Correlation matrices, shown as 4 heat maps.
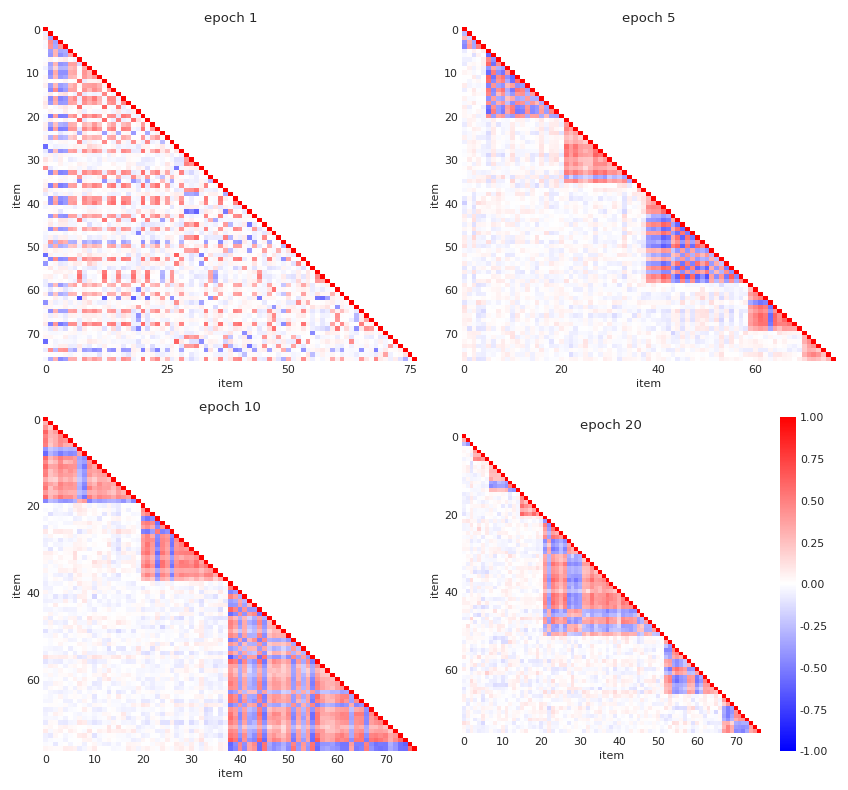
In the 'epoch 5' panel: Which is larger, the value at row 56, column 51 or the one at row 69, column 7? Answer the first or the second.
the second
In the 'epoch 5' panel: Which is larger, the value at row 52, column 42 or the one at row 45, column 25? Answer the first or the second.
the second
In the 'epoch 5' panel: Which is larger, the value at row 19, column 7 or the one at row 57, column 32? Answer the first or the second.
the second
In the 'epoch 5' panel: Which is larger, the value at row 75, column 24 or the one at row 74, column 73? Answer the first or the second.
the second
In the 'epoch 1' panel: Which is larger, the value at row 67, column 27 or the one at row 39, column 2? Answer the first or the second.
the second
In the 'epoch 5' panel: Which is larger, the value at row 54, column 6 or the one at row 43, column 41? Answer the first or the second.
the first
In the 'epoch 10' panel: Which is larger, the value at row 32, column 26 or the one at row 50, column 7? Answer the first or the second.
the second
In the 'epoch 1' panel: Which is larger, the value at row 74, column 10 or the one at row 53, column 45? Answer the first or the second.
the second
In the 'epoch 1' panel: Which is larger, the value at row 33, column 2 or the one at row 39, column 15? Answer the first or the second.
the first
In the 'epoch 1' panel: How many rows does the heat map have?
77
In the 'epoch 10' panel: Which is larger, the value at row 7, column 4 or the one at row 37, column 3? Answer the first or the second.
the second
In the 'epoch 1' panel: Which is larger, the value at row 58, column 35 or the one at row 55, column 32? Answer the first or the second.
the second
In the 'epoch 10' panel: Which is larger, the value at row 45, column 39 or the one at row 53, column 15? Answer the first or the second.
the second
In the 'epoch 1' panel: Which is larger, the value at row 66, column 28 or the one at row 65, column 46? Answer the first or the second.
the second
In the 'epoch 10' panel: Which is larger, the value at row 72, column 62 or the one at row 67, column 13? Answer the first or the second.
the first
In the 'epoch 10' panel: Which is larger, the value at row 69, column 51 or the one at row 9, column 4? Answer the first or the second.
the second
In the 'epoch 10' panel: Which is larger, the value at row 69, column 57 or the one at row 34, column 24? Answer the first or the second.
the second
